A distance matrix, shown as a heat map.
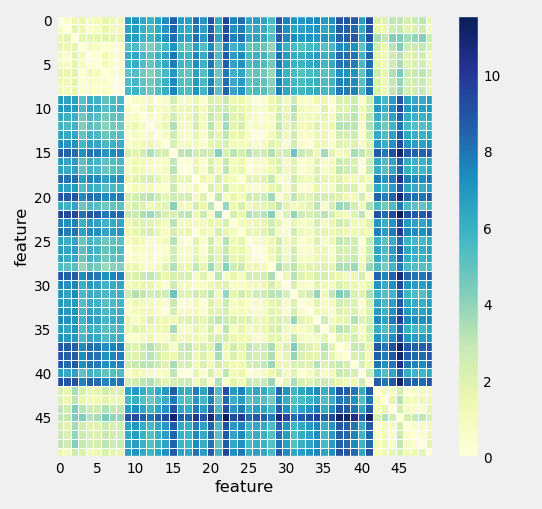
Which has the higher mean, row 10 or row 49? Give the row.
49
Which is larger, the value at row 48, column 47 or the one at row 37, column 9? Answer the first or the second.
the second
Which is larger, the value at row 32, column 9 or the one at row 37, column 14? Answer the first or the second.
the second
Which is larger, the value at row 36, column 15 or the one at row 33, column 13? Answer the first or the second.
the first
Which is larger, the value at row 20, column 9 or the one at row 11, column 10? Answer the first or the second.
the first
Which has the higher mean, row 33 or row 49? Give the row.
49
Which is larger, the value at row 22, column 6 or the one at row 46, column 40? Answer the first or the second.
the first
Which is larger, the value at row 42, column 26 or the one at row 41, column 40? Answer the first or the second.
the first
